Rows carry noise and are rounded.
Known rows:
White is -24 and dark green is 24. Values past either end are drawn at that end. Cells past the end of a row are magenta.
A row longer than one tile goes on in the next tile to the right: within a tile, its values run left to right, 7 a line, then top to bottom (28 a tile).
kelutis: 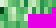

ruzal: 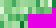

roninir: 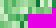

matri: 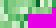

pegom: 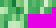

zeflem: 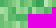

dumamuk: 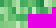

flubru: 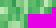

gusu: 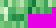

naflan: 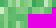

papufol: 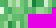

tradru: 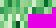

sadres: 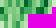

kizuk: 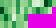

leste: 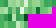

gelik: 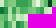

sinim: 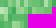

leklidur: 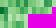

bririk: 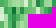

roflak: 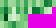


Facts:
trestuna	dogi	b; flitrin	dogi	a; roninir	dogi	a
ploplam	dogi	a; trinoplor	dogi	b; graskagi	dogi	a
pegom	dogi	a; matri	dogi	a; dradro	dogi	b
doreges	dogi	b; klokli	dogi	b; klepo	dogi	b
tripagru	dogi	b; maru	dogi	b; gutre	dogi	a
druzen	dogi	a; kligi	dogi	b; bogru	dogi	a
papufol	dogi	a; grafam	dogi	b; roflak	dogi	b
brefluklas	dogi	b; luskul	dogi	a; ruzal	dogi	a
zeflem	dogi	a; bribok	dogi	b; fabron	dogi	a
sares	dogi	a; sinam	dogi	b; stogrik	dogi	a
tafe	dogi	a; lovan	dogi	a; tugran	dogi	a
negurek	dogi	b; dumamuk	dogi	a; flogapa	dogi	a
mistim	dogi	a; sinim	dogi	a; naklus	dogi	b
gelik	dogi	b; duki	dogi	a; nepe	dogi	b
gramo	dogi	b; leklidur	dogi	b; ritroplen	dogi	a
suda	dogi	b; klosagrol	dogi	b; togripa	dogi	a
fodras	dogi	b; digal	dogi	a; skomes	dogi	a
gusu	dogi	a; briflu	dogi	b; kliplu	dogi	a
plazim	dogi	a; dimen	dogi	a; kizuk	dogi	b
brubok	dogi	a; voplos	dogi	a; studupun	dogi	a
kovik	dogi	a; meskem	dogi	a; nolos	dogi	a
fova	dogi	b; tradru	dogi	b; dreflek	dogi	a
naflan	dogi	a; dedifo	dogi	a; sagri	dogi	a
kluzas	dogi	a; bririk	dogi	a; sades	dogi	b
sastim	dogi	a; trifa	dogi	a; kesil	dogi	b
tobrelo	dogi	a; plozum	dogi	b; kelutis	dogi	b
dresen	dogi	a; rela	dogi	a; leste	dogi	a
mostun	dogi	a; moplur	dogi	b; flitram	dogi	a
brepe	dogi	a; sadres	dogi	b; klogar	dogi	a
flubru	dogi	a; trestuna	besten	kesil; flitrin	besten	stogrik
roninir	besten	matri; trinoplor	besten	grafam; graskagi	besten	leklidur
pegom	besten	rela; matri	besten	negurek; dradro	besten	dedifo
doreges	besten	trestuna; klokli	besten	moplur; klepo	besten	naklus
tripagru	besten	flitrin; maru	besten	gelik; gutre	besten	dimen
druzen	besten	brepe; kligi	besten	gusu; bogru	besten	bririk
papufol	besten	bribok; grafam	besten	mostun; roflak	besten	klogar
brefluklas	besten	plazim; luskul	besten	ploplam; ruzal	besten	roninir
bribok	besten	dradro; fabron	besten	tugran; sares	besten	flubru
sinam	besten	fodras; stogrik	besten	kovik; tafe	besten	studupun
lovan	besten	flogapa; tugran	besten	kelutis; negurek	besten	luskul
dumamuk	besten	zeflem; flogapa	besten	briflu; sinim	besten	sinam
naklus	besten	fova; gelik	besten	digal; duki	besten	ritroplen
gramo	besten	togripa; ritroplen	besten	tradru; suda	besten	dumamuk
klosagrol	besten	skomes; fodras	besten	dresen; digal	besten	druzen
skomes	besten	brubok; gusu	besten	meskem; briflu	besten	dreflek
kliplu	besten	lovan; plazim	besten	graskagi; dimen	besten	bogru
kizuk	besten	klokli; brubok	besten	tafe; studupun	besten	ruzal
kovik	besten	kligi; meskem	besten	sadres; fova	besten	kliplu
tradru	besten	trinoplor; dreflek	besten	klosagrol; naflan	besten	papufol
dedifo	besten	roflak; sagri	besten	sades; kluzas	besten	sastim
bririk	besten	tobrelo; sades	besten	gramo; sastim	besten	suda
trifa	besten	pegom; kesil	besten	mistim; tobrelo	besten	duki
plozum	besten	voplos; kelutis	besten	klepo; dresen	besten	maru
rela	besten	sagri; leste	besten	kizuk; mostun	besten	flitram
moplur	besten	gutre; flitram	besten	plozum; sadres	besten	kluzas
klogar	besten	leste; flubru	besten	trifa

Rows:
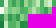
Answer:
skomes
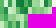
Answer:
briflu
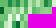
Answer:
grafam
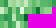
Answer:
klogar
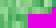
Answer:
fabron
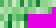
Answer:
lovan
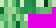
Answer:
kligi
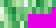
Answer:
duki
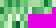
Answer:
trinoplor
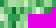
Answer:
bogru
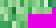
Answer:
digal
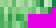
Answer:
tugran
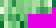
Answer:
tafe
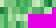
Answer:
sinam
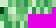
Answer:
fova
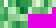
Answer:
klosagrol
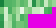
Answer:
flitram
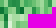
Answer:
sades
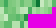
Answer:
luskul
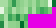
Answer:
studupun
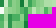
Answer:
dreflek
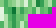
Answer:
tobrelo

